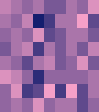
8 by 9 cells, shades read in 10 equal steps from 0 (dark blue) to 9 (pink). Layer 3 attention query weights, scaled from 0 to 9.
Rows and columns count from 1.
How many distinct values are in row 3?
5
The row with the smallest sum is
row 2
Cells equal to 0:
1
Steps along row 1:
down down up down same up down up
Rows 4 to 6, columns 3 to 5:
7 2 6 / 3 6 7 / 5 1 5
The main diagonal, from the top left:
7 5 5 2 7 5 9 3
